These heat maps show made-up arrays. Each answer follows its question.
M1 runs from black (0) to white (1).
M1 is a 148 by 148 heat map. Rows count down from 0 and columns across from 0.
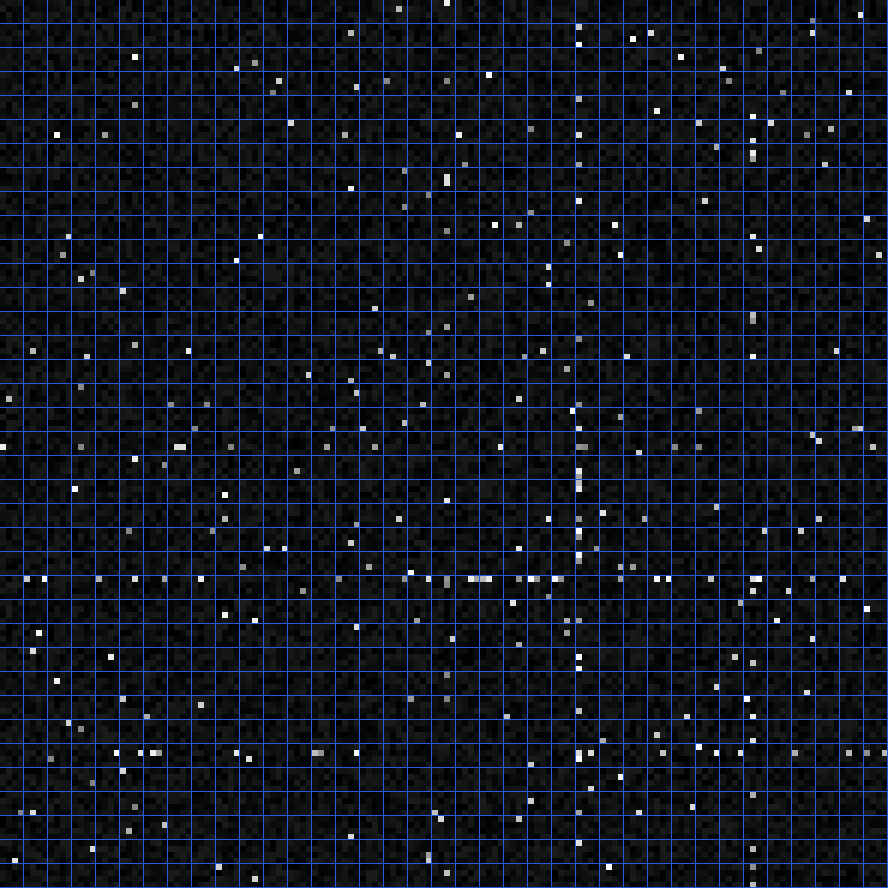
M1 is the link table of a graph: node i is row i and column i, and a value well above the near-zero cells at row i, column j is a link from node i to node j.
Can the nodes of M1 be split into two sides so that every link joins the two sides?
yes
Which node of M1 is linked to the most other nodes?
node 96
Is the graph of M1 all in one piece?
yes
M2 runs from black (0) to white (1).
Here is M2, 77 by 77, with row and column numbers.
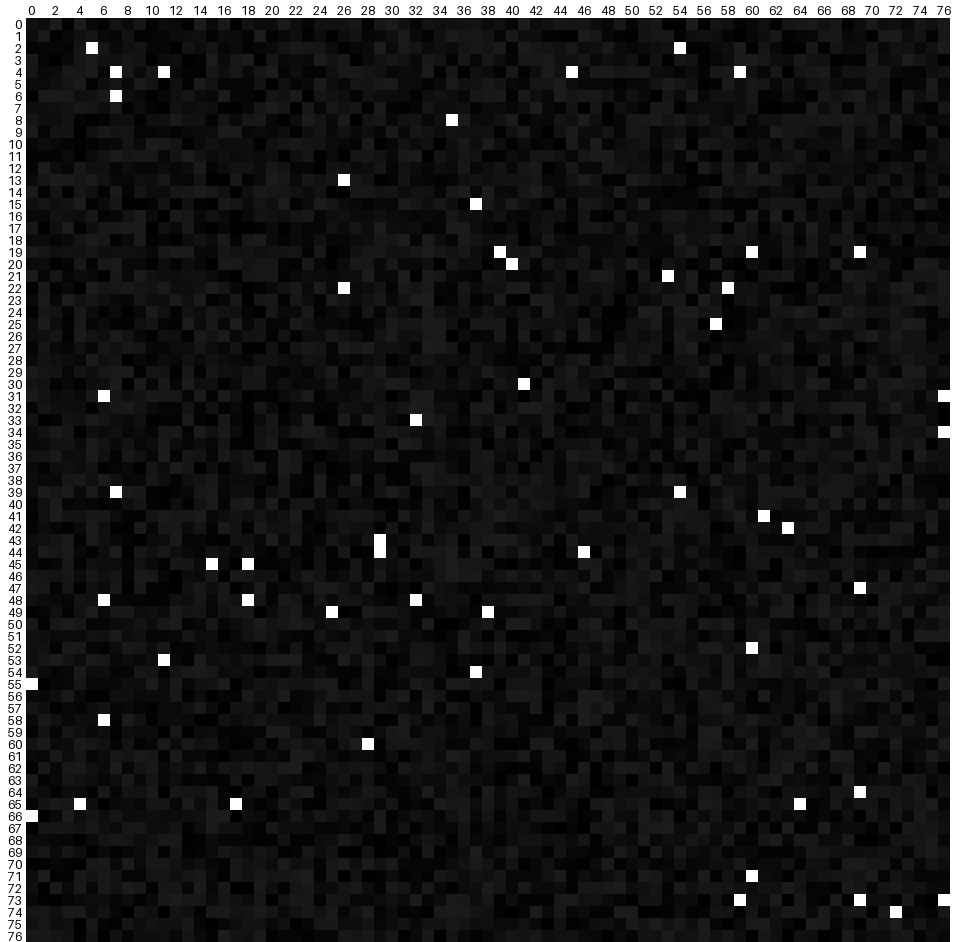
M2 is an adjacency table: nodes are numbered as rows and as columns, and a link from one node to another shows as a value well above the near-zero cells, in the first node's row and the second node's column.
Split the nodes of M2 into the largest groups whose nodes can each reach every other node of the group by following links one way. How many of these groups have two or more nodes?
0
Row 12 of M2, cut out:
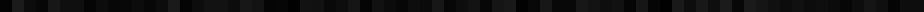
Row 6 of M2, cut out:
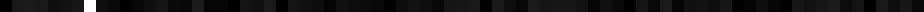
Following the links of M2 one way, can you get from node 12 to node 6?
no
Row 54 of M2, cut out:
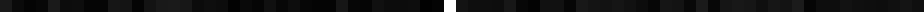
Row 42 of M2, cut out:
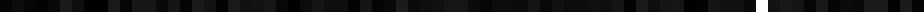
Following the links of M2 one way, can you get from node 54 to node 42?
no
